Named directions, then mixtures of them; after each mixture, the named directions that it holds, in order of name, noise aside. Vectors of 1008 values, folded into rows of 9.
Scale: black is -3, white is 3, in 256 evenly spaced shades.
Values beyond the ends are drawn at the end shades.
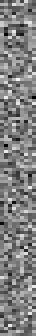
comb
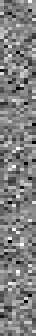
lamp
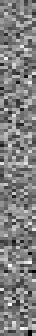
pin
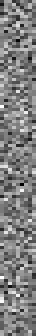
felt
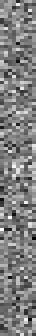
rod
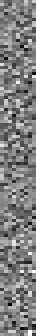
pin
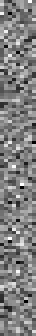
felt, lamp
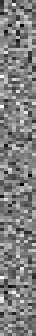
comb, felt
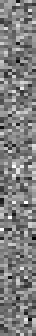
rod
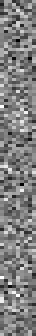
felt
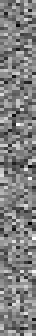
pin, rod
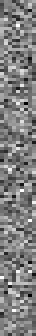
felt, lamp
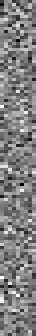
felt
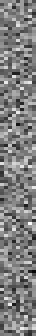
pin, rod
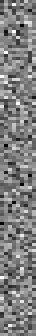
comb, felt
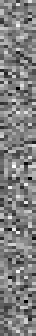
lamp, rod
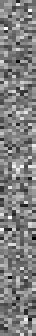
rod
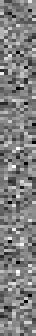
lamp
